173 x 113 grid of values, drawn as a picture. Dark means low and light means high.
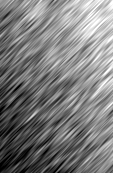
On average the colour sits 50% of the way up the scale. The bottom left is the ninth with the lowest average. The values follow a bell shape. The top right is the ninth with the highest average. No row or column stands out. The field climbs toward the top right. The grain runs diagonally up to the right.
